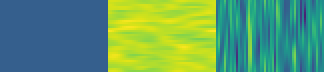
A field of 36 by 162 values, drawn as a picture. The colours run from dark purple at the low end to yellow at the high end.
It is made of 1 by 3 panels. Panel 1,1: low, flat. Panel 1,2: very high, streaked across, faint in contrast. Panel 1,3: middling, streaked downward, strong in contrast.
